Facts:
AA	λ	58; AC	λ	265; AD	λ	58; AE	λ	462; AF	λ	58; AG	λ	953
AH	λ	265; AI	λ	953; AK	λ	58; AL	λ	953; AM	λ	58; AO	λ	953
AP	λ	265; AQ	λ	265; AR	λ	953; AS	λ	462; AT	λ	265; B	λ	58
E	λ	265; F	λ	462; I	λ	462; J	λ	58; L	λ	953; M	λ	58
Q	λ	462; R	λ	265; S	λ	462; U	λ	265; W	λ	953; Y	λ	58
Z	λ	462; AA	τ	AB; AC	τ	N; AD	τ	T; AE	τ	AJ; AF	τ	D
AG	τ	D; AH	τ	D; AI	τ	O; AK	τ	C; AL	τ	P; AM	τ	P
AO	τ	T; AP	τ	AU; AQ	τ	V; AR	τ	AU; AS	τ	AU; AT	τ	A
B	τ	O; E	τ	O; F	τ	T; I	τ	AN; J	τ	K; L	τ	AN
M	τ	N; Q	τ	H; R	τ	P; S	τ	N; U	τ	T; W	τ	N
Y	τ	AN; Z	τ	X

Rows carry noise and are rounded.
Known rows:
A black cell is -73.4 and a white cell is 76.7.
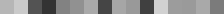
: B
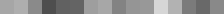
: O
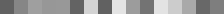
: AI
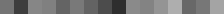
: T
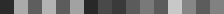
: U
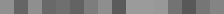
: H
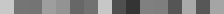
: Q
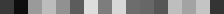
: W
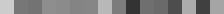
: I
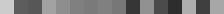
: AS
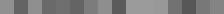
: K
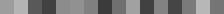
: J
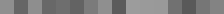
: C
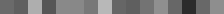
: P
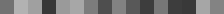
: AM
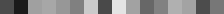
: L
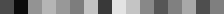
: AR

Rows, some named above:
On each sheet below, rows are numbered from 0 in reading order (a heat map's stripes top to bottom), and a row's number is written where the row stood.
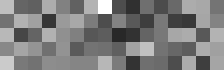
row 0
S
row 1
AM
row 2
F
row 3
D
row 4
I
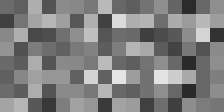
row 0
P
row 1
AG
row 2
M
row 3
AU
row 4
P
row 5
AI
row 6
P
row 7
Y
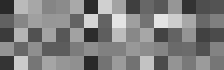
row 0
R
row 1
AI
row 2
AP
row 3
AN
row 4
AH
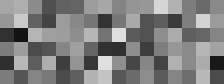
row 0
O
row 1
AF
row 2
AL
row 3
AD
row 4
AC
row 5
N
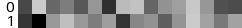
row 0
E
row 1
AO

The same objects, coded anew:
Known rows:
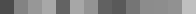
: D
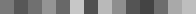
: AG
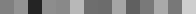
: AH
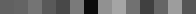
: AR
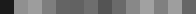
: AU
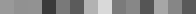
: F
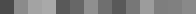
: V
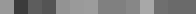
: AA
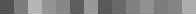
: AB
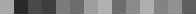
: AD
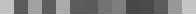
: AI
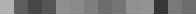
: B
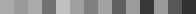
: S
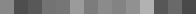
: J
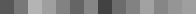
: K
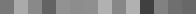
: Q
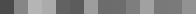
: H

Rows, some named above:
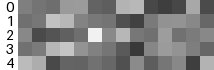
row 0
L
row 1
N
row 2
AF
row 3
N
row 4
R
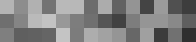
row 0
S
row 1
N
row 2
Y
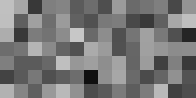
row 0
E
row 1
AI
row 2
M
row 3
T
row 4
Y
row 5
AR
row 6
AC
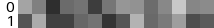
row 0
U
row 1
AP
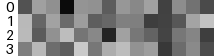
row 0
AS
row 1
AI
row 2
W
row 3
I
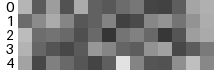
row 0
AI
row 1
P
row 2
AL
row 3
AM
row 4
AO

